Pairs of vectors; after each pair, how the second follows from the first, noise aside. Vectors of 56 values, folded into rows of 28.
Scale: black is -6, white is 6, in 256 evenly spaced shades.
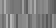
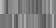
wrapped around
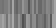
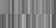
negated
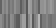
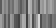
scaled up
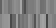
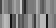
scaled up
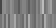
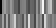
scaled up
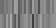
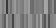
wrapped around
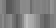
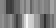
scaled up
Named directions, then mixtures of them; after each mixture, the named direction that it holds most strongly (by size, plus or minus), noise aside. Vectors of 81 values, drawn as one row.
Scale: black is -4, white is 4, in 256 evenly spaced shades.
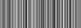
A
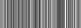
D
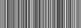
D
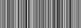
A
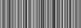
A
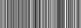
D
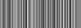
A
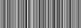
A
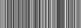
D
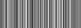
A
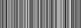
D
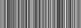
D
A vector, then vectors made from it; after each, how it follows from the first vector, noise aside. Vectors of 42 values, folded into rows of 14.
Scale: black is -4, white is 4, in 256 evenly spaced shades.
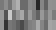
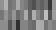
reversed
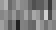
reversed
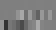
partly zeroed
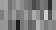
reversed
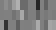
partly zeroed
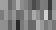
reversed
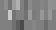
partly zeroed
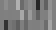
partly zeroed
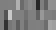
partly zeroed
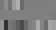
partly zeroed
